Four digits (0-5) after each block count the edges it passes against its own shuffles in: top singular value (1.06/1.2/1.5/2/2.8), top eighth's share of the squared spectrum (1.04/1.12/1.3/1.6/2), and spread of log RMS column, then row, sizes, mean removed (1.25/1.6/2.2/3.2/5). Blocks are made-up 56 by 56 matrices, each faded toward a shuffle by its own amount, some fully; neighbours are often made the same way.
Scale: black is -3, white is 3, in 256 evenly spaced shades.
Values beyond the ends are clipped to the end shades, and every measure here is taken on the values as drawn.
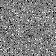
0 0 0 0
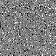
3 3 1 1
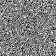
1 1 0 0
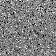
0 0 0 0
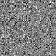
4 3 2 1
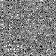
3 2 1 1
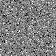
1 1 0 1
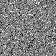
2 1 0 0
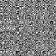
4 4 2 2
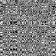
4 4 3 3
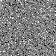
1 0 0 0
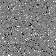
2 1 0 0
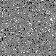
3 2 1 0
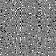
4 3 2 1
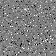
1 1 0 0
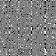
4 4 2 1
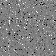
2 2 0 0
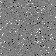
2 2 0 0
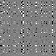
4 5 3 3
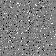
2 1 0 0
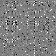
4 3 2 1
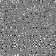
4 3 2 2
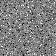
0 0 0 0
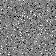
0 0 0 0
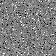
0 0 0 0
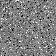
0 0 0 0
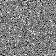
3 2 0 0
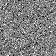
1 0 0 0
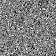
1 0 0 0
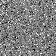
0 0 0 0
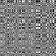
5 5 4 4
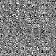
3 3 2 1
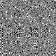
3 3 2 1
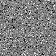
2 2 0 0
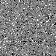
1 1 0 1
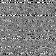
2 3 0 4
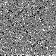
1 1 0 1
